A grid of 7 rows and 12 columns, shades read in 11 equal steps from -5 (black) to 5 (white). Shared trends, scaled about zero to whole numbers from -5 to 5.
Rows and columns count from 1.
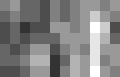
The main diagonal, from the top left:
0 0 -3 -1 1 -3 0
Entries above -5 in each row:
12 12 12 12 12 12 12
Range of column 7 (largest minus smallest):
2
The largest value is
5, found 2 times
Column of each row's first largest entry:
2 10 10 10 10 10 10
